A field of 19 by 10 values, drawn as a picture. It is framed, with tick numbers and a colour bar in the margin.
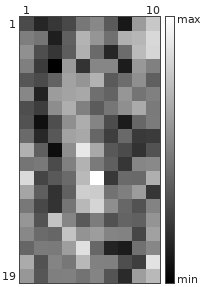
Upright stripes repeat 2 times across the table. No single row or column stands out from its neighbours. The values follow a bell shape. No overall slope runs across the table. The top left is the ninth with the lowest average.
